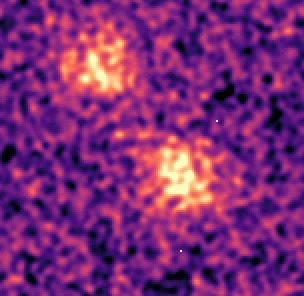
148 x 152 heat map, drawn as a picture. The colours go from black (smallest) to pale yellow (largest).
No row or column stands out. Two bumps rise from the field. The ninth with the highest average is the centre. There are two isolated cells, each far higher than the cells round it. No overall slope runs across the table.
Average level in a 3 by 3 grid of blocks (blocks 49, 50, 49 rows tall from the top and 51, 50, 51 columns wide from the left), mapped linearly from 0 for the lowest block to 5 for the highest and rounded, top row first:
330 / 051 / 011
